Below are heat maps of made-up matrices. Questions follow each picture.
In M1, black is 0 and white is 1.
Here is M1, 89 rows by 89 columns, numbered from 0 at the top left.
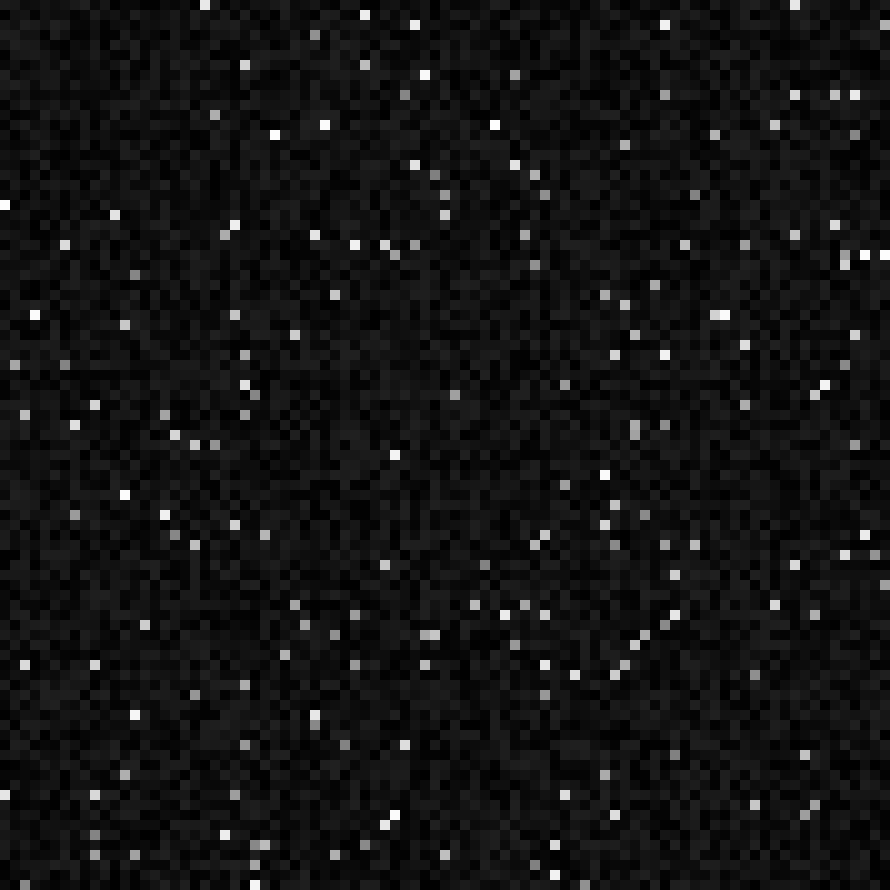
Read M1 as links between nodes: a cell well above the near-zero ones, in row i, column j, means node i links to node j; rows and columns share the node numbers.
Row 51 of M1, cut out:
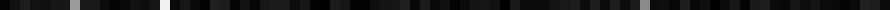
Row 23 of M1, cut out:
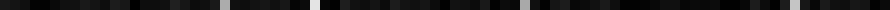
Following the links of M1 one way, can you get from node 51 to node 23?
yes
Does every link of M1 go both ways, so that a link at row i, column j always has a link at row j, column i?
yes
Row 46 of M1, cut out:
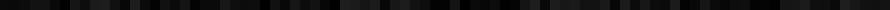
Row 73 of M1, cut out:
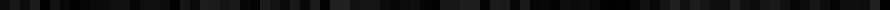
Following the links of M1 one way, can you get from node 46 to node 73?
no
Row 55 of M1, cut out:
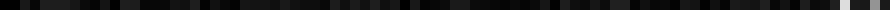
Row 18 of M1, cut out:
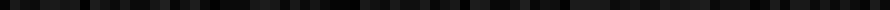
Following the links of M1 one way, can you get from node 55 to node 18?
no
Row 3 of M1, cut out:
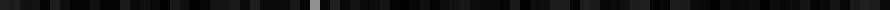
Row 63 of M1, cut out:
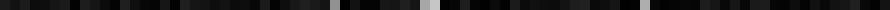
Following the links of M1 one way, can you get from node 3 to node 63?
yes
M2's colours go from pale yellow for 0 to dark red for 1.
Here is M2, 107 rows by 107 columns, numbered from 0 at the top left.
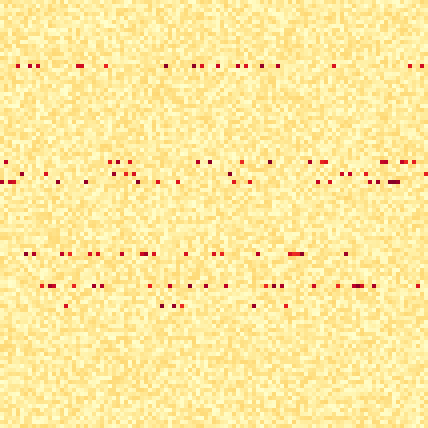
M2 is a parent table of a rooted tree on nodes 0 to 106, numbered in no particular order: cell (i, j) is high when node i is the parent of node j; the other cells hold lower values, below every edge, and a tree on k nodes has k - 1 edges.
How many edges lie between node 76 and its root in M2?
0
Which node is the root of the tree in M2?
76
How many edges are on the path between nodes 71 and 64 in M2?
3
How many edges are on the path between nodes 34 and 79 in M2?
2
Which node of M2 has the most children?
71
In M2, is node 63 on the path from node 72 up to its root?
yes
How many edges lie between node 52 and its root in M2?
2
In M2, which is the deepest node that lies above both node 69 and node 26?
16
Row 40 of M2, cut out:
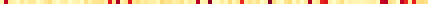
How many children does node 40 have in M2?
16
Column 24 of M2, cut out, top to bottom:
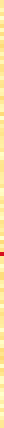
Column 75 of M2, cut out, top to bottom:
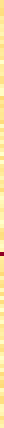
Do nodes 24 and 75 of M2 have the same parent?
yes
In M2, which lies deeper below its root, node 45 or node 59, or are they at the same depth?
node 59
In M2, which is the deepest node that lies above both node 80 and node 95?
40
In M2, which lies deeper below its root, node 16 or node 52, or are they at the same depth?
node 52
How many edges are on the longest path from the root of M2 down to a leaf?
2
